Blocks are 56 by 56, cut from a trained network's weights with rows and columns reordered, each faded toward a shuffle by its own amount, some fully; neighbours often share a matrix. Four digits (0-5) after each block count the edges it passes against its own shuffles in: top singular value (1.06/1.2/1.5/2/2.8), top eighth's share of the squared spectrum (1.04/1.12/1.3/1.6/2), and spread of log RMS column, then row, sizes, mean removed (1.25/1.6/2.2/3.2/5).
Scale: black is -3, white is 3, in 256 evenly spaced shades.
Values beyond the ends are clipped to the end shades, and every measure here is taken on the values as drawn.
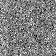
0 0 0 0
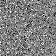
0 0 0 0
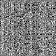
3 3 0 3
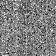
1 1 0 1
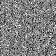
0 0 0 0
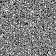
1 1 0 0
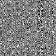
3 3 3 1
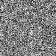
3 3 1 0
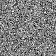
0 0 0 0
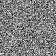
2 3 0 0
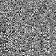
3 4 2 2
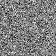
0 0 0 0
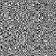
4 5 3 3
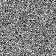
0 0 0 0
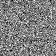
0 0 0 0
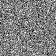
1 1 0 0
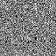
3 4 2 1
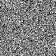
1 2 0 0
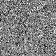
1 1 0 0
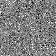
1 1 0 0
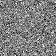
1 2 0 0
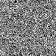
2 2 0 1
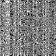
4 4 1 3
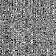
3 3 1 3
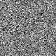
2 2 0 0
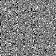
2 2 2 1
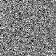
2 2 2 0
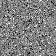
1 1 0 0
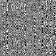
3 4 3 1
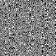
3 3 3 1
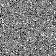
1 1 1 0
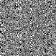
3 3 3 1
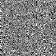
3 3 3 1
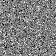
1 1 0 0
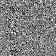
2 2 2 0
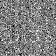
2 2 0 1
